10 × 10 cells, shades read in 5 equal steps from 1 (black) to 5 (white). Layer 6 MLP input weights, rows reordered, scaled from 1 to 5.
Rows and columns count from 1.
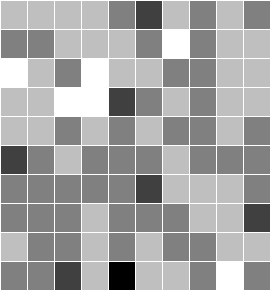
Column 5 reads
3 4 4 2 3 3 3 3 3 1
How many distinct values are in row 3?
3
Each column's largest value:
5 4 5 5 4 4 5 4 5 4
